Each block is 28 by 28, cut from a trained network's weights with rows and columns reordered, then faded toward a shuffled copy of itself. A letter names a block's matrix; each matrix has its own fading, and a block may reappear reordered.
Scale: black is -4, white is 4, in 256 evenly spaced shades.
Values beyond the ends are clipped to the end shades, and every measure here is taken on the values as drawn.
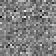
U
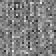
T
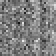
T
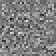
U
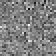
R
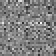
U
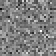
U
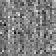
T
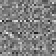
U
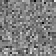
U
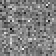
R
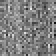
T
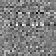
U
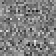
U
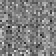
T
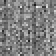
T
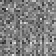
T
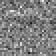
R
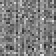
T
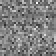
R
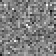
R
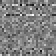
U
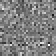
U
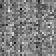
T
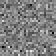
U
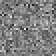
U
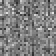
T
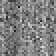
T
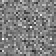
R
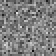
R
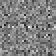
U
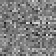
U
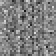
T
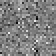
R
